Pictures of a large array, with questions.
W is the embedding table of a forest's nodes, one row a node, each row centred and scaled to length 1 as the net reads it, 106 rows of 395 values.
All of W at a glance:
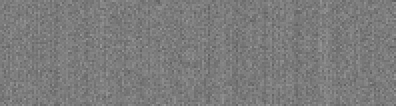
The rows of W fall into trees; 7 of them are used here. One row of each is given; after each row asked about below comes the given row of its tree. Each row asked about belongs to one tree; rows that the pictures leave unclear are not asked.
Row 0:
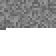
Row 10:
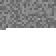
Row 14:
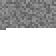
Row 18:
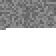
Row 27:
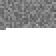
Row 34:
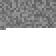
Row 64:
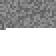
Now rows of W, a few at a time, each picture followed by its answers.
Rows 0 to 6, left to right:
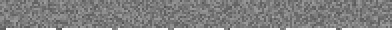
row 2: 64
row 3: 10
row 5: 27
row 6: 27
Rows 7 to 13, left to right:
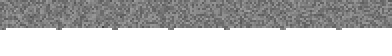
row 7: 14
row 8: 18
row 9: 18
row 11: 34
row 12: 34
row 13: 34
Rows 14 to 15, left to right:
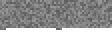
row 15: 27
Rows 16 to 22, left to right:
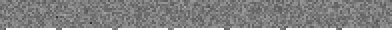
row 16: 14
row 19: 27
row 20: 18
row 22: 14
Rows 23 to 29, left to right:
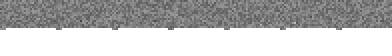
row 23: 10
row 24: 64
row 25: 10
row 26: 0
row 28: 34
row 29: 10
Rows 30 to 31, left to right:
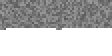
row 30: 14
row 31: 18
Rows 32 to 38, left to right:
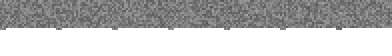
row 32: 10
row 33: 27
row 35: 34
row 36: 10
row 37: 18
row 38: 0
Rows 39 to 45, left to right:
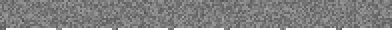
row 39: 0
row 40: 10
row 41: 14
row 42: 18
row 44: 64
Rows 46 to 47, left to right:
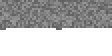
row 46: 0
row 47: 0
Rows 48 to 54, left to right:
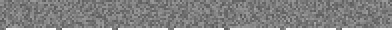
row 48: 18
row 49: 34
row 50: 10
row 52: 27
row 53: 34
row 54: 14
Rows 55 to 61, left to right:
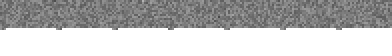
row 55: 18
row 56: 14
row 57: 10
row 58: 18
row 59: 14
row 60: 10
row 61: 34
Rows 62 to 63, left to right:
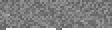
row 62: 0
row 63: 34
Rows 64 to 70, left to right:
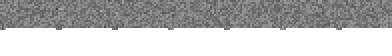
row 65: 0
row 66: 0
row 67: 34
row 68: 18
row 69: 10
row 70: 14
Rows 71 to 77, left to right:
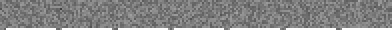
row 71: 14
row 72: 27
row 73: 14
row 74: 64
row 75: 18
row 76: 18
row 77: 27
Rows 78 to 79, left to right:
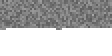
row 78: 10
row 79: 27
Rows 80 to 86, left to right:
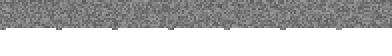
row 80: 64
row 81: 10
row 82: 18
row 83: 10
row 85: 10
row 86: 34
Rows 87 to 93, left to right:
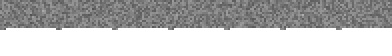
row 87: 14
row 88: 64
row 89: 18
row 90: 10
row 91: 14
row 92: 14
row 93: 34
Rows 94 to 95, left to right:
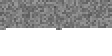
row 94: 18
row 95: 64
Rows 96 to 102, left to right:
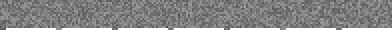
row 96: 0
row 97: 18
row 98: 0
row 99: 27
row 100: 0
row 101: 34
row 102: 27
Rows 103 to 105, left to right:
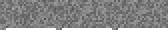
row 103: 18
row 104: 10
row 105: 10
